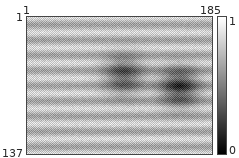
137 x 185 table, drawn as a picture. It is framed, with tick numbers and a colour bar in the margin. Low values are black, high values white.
Two dips sink into the field. The ninth with the lowest average is the middle right. Stripes running across repeat 9 times from top to bottom. On average the colour sits 70% of the way up the scale. No row or column stands out.
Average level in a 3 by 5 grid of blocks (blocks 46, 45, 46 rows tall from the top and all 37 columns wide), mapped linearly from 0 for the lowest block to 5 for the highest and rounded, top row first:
5 5 4 5 5 | 5 5 0 1 0 | 5 5 5 5 5
